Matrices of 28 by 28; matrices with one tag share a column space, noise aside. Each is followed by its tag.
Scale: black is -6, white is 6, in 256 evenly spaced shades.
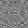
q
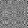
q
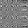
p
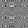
p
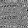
p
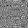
p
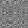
q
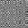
q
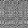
q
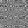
p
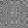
q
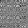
p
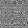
q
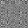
q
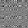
p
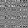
p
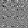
p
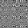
p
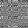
p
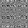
p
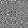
q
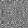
q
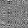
q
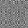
q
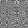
q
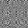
q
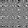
p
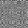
q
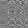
q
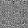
q
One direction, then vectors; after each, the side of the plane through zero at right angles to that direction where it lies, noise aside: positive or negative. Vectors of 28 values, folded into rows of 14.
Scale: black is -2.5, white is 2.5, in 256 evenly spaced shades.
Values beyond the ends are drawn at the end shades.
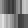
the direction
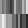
positive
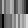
negative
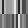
negative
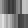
positive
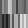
negative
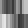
positive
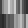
negative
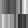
positive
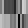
positive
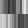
positive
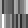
positive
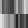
positive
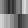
positive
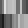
negative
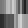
negative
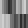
positive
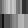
negative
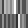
negative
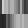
negative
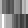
positive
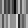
positive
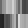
negative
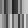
positive
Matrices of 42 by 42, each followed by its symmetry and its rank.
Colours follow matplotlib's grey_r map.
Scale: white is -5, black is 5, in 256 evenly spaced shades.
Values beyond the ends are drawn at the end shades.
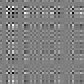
symmetric, rank one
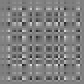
symmetric, rank one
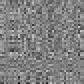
neither, rank five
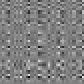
neither, rank two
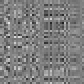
neither, rank three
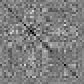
symmetric, rank five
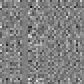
neither, rank five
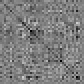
symmetric, rank five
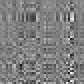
neither, rank three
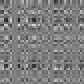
neither, rank two
